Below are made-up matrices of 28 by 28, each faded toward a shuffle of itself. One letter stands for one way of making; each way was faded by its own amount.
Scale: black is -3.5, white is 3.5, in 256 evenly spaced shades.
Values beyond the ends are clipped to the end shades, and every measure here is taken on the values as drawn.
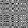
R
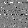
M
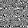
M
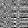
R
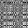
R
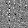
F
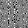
F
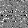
M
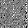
F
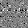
M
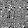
M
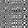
R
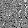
F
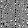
F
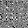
M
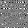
M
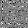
M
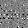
M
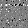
M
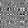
R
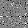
M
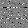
M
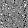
F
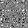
M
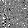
F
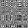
R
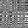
R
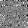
M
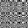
R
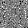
F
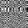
R
